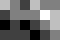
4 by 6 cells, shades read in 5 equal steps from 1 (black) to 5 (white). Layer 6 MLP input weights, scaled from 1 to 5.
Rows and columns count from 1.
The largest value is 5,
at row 2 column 5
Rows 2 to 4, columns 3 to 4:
3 3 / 1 2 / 2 1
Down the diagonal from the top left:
4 3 1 1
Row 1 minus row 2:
2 0 -1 1 -2 -1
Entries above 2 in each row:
5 5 2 1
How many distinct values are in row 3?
4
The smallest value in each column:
1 2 1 1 2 3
